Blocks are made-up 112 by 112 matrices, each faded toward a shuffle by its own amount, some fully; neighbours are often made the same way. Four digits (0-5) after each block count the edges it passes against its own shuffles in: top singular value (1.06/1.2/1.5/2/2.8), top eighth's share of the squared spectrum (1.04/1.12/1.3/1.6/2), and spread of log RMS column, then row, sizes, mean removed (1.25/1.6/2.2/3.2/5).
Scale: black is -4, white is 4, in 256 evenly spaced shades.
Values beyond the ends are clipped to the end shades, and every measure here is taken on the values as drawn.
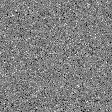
0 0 0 0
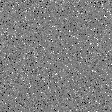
0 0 0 0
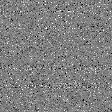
1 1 0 2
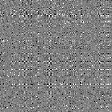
5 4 3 3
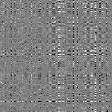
5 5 4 3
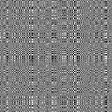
5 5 4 4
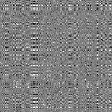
5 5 4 4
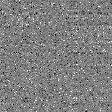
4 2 1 1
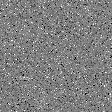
0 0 0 0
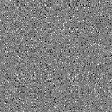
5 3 2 2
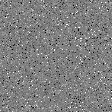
2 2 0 1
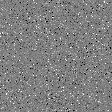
2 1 1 0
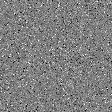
0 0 0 0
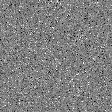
0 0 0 0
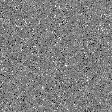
0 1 2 0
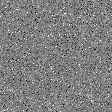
0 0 0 0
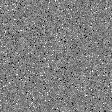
0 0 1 0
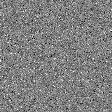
1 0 0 0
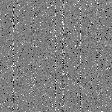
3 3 3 0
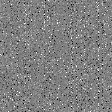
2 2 2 0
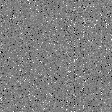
2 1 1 0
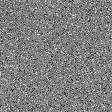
2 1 0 0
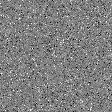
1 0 0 0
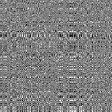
5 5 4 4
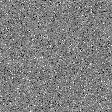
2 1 0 0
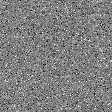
1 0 0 0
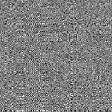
5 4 3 3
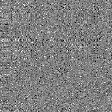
4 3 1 2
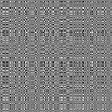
5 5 5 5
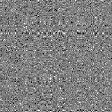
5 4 2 3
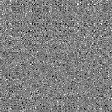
4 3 2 2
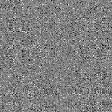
4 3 2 2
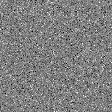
3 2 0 0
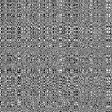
5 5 4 4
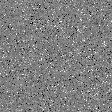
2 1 0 0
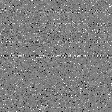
4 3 0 2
